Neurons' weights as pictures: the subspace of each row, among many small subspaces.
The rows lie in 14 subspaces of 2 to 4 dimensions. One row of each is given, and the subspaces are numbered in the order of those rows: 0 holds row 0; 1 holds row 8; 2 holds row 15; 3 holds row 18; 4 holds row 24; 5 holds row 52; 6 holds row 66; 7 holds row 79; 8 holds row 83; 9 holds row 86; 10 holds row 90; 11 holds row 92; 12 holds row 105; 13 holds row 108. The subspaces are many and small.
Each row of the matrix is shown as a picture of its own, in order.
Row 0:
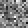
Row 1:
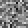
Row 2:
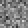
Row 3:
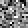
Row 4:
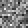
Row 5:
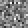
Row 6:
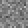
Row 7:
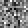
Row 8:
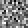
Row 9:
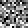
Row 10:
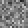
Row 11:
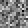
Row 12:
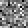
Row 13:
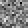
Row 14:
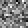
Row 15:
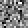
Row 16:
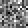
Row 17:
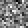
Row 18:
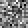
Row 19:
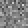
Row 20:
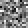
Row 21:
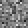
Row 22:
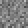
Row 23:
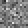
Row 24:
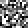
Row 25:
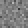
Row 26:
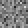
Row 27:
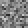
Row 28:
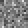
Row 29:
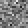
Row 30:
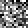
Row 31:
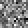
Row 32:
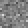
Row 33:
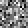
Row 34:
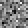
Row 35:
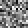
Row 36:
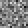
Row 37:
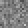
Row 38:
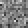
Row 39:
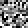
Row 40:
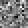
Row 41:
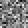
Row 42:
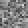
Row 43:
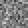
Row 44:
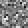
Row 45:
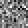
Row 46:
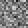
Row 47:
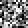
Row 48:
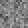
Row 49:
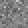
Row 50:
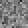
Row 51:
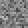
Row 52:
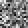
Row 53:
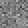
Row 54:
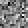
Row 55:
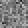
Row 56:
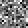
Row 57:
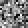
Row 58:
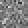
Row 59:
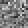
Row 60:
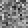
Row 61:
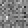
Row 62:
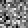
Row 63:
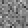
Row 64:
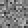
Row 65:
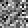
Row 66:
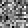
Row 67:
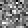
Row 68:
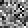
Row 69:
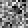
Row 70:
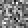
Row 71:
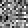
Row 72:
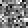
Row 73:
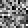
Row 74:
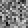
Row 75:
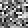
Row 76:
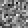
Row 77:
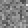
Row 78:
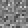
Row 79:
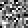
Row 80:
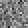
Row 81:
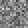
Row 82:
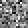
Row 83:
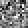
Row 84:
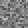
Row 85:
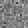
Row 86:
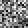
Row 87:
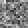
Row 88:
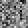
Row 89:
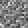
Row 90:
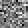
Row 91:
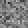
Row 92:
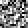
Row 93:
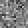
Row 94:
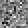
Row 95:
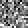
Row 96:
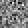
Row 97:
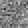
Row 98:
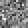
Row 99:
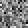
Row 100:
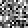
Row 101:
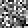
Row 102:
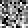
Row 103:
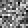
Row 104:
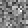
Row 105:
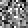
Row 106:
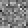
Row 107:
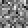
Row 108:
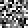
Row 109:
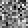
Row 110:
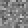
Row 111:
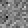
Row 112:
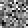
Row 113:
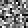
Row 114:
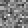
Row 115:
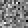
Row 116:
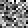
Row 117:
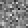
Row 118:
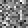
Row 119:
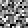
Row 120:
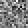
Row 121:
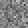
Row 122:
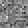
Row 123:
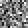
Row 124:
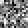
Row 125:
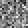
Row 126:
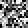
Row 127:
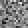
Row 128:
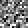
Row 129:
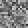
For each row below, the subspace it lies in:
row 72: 7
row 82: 0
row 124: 12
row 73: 3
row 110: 9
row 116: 0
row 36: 12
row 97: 3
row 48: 13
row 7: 12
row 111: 5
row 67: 7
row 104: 10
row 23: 5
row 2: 5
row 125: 8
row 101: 13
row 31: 7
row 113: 13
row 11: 6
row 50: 13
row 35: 10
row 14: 7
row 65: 5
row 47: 10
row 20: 10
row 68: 12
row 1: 10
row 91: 5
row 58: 2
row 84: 9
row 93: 0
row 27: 9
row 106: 12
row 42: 9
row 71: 6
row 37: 12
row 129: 3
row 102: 4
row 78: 8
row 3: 12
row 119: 8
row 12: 12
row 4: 3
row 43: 1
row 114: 9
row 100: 6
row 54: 11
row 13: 2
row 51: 9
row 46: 0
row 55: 13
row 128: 8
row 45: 13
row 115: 4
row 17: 7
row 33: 12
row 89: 11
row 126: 7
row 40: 8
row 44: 4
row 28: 12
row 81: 6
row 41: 13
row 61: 6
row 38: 13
